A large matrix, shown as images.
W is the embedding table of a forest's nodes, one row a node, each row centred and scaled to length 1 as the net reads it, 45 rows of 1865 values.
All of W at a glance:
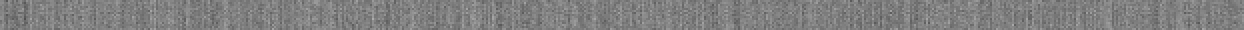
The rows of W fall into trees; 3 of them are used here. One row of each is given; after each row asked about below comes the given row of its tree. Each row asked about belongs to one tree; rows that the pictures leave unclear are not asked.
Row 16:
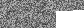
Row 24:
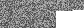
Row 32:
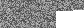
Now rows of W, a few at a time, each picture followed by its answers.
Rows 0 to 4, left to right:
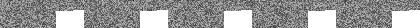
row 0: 16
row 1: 24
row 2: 16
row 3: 24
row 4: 16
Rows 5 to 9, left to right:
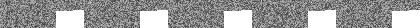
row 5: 16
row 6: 32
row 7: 16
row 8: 24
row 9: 16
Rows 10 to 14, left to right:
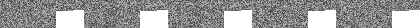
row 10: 32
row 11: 24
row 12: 24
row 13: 32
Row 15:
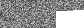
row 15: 32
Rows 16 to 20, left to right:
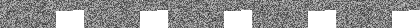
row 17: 16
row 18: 32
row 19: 24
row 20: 24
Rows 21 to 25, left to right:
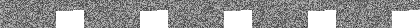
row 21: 16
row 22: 32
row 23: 16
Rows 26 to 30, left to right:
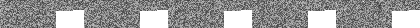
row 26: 16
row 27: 16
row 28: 16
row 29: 24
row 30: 16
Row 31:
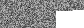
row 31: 24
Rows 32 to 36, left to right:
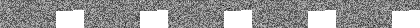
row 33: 32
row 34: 32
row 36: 16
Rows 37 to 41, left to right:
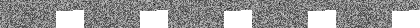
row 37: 24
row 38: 24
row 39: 32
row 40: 16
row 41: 24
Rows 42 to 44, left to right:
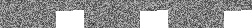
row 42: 16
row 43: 24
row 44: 16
